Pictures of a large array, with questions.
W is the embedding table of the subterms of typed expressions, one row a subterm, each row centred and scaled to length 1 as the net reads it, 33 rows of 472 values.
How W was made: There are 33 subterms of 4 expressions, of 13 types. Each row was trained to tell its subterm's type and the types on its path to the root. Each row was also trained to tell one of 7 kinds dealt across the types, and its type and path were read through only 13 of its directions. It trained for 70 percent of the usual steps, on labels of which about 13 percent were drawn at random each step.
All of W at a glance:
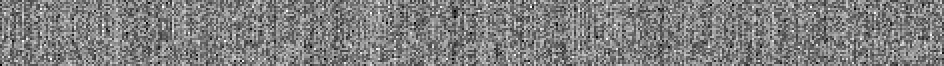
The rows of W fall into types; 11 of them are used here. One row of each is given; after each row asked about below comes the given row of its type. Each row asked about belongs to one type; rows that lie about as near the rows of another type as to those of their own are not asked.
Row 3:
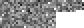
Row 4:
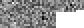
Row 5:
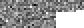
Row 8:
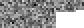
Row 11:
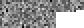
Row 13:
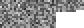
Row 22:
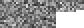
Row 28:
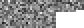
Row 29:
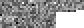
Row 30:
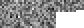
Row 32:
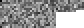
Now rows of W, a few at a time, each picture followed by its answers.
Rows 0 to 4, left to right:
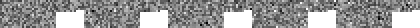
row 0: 11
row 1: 29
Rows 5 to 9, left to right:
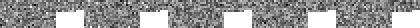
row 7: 4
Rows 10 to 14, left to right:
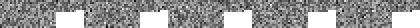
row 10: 32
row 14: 11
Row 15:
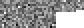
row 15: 22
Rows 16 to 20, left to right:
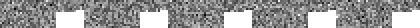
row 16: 32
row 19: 28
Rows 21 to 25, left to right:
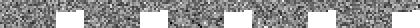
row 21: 22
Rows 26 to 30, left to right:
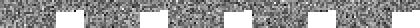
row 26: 22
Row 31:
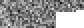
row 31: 4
